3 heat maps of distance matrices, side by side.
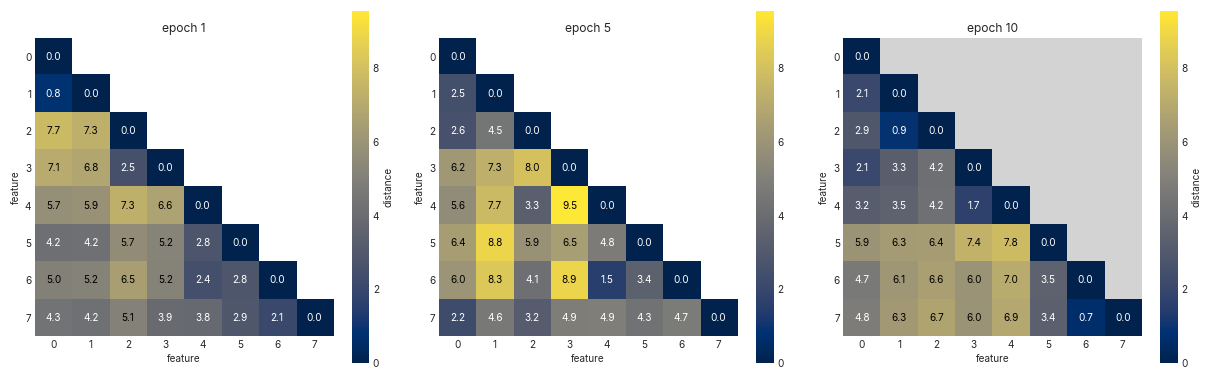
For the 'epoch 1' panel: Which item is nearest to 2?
3
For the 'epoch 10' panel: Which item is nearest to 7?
6
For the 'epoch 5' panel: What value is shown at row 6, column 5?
3.4
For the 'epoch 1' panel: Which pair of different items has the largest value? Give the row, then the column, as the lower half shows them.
2, 0
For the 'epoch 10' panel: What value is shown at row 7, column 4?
6.9
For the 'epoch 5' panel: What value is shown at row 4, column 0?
5.6
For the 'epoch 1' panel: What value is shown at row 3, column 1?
6.8
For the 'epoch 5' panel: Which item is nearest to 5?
6
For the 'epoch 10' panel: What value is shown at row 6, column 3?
6.0
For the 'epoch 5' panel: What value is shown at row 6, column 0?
6.0
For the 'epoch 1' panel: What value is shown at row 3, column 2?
2.5
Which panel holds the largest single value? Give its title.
epoch 5
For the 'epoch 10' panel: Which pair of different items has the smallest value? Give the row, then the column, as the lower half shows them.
7, 6
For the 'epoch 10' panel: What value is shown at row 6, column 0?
4.7
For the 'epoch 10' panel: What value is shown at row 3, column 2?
4.2
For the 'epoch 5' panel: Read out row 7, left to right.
2.2 4.6 3.2 4.9 4.9 4.3 4.7 0.0
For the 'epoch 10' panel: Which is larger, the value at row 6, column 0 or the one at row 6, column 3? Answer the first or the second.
the second
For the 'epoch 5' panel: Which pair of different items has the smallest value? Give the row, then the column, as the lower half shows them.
6, 4
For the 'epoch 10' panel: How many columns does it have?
8
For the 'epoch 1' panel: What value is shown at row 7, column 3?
3.9
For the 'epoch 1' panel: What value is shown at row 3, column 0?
7.1
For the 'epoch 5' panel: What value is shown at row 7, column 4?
4.9
